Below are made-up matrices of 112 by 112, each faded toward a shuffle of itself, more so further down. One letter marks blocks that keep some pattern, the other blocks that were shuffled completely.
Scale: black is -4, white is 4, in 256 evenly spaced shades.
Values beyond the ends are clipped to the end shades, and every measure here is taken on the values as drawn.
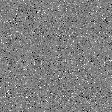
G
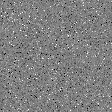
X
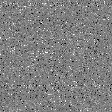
G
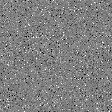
G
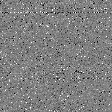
G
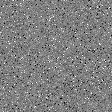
X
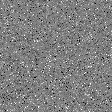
X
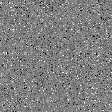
G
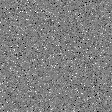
X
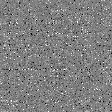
G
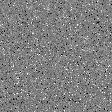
X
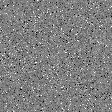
X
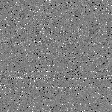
G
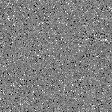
G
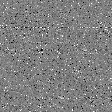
G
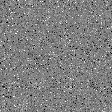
G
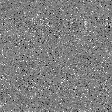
G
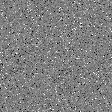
X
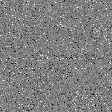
G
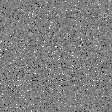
G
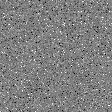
X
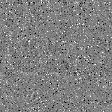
G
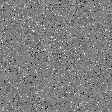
X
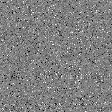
G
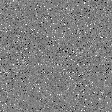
G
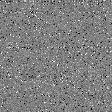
G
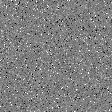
X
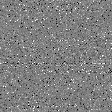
G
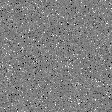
X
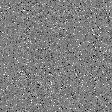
G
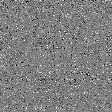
G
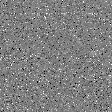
G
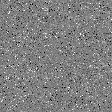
G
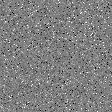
X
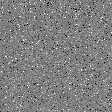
X
